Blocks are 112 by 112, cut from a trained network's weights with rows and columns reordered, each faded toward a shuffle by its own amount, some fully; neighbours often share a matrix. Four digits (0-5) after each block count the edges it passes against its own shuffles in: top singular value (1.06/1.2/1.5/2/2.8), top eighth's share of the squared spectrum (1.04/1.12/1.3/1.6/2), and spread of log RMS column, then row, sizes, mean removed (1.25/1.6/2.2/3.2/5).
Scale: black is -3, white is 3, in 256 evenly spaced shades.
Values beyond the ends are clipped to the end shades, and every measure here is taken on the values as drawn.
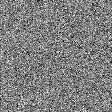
1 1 0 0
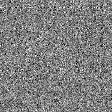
2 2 1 2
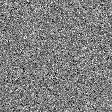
0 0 0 0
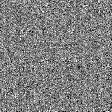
2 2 1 2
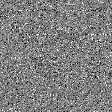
3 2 0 2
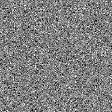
2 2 2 1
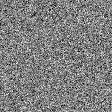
0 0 0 0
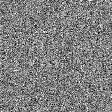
2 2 0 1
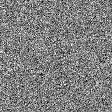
1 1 0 0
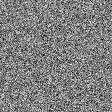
0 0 0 0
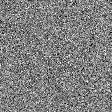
0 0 0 0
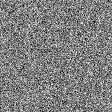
0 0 0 0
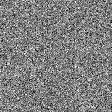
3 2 0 0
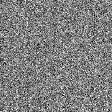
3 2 1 1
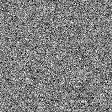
1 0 0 0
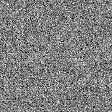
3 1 0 0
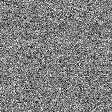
2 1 0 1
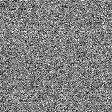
3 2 0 1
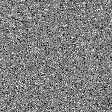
1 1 1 0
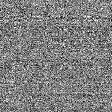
3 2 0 2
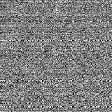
4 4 1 3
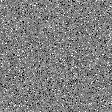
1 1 0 0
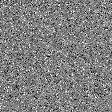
1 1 0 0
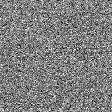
3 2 0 1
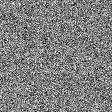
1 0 0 0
